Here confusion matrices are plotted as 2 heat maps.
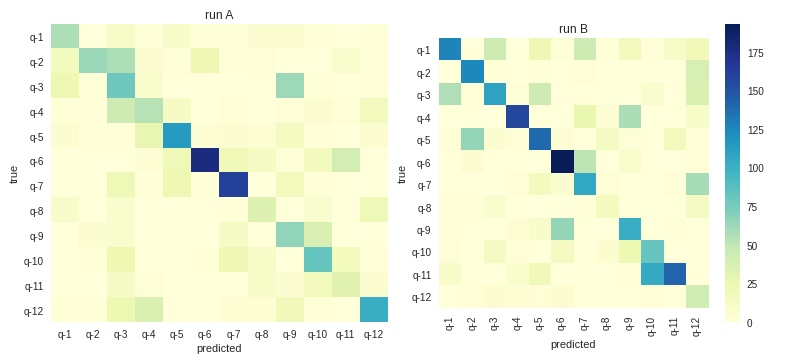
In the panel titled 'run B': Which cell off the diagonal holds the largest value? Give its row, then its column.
q-11, q-10
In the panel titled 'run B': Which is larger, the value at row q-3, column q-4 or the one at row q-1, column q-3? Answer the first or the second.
the second
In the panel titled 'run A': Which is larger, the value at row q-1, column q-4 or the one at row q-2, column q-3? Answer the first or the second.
the second
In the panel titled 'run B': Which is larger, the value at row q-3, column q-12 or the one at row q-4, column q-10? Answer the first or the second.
the first
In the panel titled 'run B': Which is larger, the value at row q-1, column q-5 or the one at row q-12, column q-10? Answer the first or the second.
the first
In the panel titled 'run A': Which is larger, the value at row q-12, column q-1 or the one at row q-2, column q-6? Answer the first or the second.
the second
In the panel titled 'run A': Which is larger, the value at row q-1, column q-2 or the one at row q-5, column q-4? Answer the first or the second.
the second
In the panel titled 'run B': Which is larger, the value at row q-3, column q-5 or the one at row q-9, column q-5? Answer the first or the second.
the first
